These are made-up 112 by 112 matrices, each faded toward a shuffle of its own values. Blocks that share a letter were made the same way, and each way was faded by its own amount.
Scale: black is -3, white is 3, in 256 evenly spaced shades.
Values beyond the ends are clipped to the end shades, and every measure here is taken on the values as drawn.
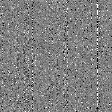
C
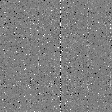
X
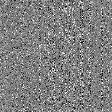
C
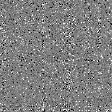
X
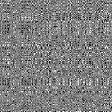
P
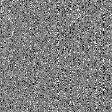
C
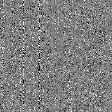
C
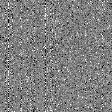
C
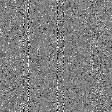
C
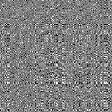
P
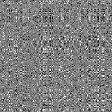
P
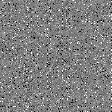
X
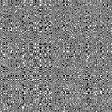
P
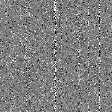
C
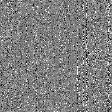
C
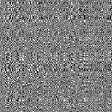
P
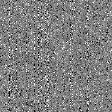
C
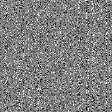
C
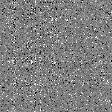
X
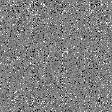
X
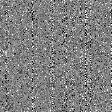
C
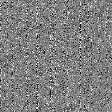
C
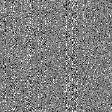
C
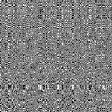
P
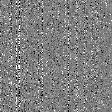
C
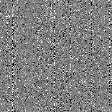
C
